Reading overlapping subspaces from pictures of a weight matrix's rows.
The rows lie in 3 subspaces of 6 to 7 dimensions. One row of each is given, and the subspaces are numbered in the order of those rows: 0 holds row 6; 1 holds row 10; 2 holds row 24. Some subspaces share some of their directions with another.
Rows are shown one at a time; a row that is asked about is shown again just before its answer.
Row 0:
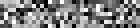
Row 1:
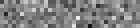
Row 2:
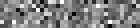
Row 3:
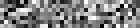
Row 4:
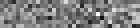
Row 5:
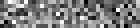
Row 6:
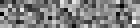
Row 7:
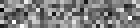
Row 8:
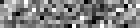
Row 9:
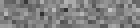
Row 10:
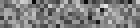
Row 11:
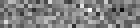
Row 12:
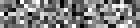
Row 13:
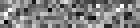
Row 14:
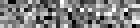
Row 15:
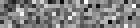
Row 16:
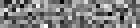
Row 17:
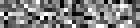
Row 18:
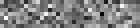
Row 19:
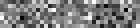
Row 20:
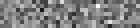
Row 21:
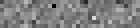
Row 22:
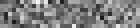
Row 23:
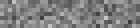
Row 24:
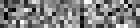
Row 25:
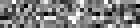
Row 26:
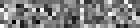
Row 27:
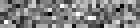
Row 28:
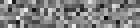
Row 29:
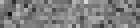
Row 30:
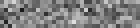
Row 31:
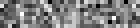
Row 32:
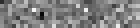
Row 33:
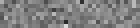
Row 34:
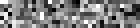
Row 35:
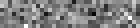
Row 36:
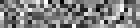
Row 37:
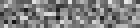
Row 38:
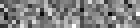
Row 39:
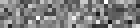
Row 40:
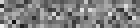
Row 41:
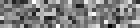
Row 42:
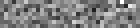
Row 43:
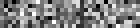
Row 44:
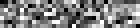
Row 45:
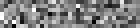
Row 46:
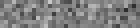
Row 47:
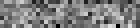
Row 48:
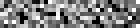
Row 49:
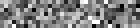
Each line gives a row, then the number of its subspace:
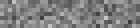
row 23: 1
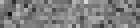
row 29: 2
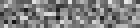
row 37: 1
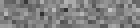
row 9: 0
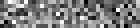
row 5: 0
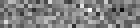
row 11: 0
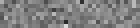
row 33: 2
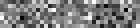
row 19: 1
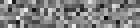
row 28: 1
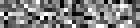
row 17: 0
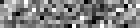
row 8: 2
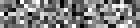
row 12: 0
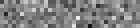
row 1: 0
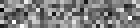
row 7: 2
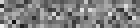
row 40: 2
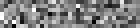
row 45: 1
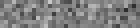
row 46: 2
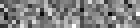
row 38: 2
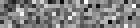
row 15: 2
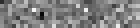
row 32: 1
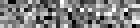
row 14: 0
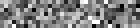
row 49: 1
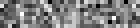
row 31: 2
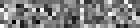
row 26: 2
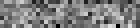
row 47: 1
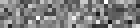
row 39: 1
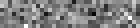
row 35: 0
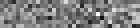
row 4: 0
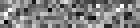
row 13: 0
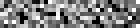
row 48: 1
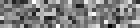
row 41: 1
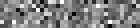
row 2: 2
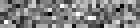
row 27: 0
